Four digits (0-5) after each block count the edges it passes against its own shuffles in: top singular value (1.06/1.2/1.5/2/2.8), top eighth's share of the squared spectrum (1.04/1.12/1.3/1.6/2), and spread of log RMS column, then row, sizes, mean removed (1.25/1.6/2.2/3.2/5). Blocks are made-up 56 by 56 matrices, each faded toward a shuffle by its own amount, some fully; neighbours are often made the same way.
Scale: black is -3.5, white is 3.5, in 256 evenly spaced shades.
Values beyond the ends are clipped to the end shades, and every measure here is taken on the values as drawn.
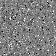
0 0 0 0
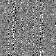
2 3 3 0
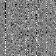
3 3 3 0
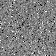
0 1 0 0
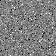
0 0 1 0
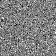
0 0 0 0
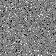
0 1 0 0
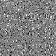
3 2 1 0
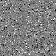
3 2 0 0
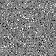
3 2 0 1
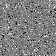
2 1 0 0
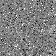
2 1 0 0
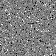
0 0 0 0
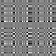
5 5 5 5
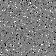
0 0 0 0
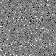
1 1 0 0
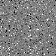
3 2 1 0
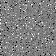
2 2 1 0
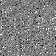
2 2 1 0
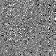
3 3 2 1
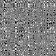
4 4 3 2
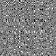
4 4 2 2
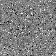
2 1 0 0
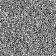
2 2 0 0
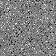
2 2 0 0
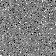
1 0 0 0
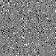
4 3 2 1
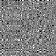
4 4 2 2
